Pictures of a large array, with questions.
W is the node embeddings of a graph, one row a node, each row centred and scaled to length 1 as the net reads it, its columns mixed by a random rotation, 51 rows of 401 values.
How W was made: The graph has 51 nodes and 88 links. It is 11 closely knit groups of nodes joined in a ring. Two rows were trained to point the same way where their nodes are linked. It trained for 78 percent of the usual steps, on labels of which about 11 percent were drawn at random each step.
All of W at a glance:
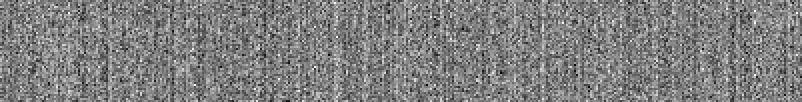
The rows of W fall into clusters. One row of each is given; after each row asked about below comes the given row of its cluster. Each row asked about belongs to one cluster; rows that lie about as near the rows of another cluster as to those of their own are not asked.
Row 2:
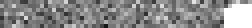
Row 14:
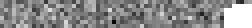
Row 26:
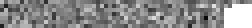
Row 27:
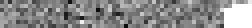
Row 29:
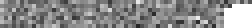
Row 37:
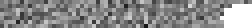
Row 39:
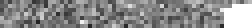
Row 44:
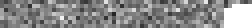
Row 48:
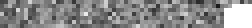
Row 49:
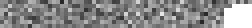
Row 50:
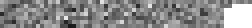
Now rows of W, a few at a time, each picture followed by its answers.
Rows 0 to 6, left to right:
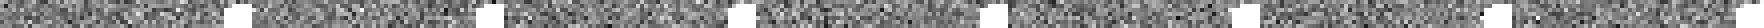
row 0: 49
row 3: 50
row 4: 39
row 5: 37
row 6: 2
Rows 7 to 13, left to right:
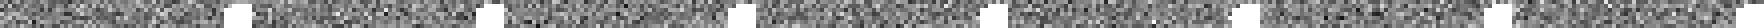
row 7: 27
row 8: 48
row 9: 44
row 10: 37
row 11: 37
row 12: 49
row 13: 49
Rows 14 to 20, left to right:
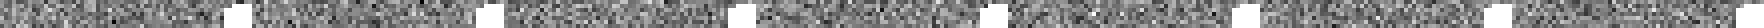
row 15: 14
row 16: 44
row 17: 49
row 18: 48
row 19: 27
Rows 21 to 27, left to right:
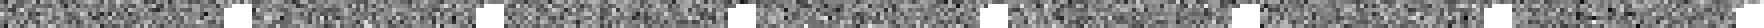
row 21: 48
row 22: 39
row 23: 14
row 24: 39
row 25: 50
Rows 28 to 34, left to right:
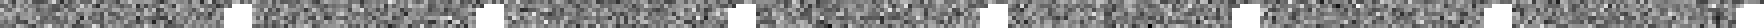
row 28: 44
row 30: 29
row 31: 50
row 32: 14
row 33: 49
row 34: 26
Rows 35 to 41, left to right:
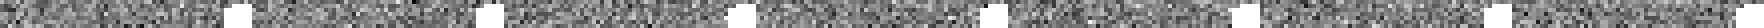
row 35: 26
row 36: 44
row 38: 29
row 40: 39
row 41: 29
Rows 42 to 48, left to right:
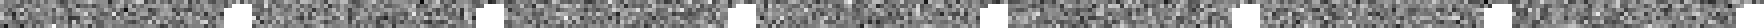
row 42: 48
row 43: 14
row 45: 14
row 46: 39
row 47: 29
